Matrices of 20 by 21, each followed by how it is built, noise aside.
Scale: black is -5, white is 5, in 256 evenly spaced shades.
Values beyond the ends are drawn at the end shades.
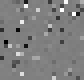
sparse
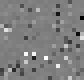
sparse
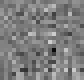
low rank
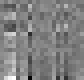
low rank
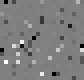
sparse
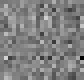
low rank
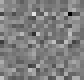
low rank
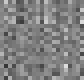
low rank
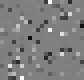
sparse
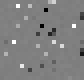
sparse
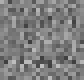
low rank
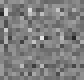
low rank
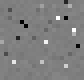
sparse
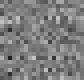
low rank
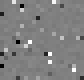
sparse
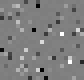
sparse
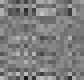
low rank
